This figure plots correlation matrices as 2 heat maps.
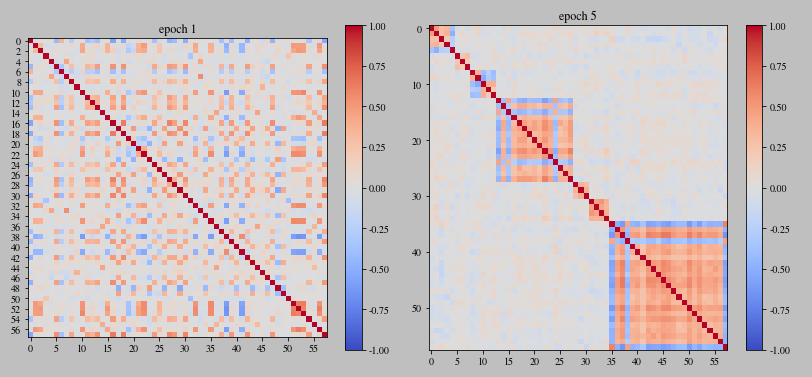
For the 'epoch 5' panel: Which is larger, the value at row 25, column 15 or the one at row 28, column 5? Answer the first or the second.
the second
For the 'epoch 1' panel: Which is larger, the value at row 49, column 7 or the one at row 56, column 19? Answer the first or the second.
the first
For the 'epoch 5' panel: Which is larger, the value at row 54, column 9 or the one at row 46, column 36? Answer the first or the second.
the second
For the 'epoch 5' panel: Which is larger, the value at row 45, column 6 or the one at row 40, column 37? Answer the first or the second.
the second
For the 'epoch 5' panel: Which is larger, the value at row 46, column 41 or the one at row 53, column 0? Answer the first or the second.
the first
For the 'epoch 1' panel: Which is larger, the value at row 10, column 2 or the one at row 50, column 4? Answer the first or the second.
the first
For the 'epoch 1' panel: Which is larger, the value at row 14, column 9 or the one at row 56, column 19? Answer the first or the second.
the first
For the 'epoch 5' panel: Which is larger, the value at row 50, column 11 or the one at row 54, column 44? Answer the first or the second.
the second
